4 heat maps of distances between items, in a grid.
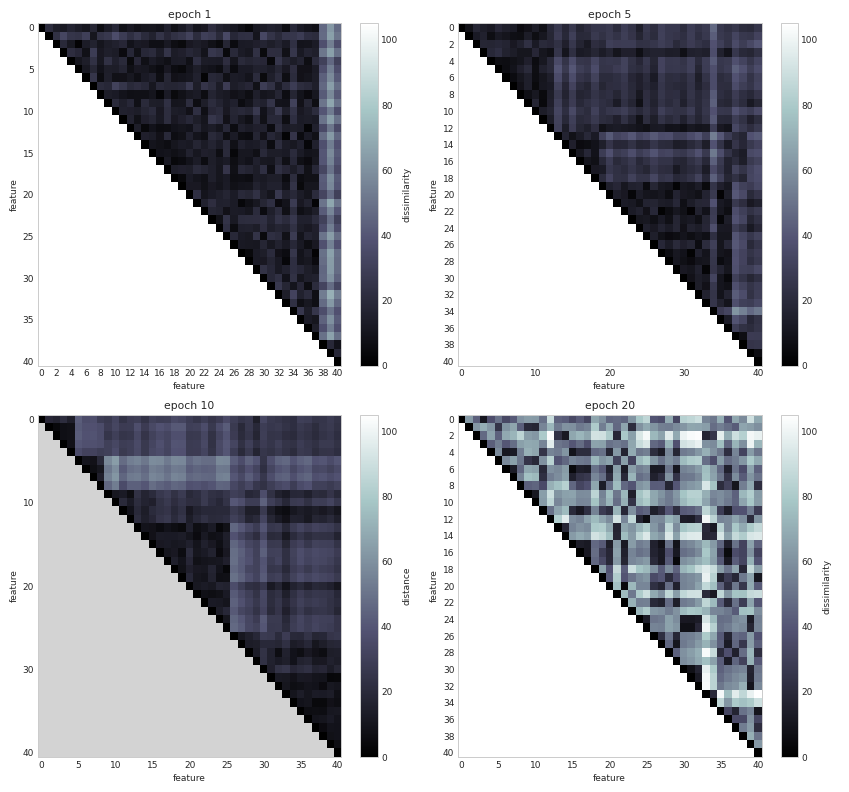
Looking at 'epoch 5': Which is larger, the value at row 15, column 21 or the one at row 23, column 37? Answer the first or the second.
the second
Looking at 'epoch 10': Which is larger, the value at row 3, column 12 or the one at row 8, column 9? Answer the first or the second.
the second
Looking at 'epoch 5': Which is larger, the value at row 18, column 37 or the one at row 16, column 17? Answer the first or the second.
the first
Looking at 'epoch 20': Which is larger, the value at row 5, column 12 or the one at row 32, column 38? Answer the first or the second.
the first
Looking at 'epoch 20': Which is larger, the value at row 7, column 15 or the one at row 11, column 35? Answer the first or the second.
the second
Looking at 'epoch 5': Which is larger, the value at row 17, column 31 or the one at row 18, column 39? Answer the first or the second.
the second
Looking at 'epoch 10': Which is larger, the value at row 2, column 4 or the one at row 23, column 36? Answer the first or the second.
the second
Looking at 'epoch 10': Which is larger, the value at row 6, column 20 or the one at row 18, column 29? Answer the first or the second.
the first
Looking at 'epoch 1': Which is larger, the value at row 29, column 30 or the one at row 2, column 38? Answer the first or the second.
the second
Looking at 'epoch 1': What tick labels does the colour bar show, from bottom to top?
0, 20, 40, 60, 80, 100
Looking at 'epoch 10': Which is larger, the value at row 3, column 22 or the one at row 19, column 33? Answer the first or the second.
the first
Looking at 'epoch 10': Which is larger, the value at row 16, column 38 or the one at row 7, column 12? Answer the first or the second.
the second
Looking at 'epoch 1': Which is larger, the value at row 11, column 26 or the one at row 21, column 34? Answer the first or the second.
the second
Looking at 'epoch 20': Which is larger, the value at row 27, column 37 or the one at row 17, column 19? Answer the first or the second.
the first
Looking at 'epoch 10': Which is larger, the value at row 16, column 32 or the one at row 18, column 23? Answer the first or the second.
the first
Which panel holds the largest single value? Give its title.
epoch 20
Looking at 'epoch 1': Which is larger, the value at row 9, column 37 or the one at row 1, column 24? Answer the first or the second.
the second
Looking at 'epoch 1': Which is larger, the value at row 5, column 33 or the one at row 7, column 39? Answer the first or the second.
the second
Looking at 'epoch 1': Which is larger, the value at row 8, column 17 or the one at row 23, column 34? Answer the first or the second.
the second
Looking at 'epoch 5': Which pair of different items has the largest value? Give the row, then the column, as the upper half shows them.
34, 37
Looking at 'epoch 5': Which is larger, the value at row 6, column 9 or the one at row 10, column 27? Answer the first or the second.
the second
